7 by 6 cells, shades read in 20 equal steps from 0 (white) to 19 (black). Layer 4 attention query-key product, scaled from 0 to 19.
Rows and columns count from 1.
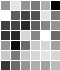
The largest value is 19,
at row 1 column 6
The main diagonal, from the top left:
8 12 16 9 3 3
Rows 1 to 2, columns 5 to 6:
6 19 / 2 10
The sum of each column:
64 83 64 57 29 63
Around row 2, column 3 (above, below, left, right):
8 16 12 13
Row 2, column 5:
2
